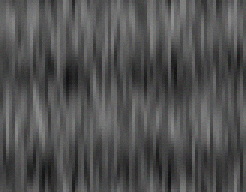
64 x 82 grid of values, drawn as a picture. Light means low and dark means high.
Overall the values sit about 70% of the way up the scale. Streaks run downward. Stripes running across repeat 2 times from top to bottom.
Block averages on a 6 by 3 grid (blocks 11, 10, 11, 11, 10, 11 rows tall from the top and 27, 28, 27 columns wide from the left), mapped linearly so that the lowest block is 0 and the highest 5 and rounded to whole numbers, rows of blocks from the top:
000 / 223 / 545 / 011 / 233 / 545
